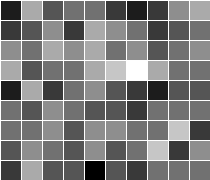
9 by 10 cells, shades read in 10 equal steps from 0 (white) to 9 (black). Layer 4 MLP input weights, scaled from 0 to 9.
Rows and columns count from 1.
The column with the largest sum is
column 1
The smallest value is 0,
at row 4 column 7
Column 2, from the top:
3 6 5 6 3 6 5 4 3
